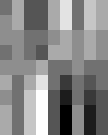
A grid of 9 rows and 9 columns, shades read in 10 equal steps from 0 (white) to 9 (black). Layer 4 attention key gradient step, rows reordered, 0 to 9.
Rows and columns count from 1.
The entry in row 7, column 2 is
5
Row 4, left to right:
5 4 5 6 3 3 4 3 4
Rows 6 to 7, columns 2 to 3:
5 3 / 5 2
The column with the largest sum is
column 6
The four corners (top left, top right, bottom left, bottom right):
5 3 3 6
